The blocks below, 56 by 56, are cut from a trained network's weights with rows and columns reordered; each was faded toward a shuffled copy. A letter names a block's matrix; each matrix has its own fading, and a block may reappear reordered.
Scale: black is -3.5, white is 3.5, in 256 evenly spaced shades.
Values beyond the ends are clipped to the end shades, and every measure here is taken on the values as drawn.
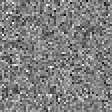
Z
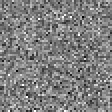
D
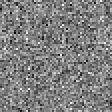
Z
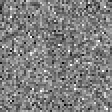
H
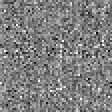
H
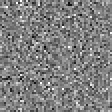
Z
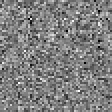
Z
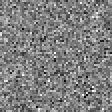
D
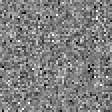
H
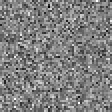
D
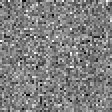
H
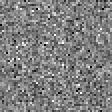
H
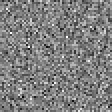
D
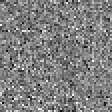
H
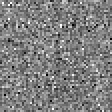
H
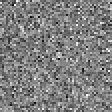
Z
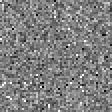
H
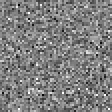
Z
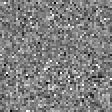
H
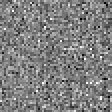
H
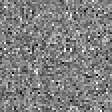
H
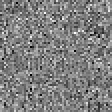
Z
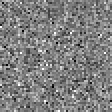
H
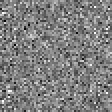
Z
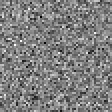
D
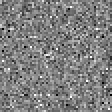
H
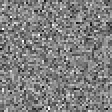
D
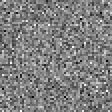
D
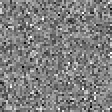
Z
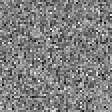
D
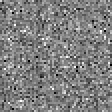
H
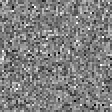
D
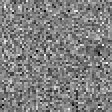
Z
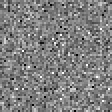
H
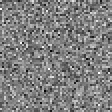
D
